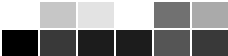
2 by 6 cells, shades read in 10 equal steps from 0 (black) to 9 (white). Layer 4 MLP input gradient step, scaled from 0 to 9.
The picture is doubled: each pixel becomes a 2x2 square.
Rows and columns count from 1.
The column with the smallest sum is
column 5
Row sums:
43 9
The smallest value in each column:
0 2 1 1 3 2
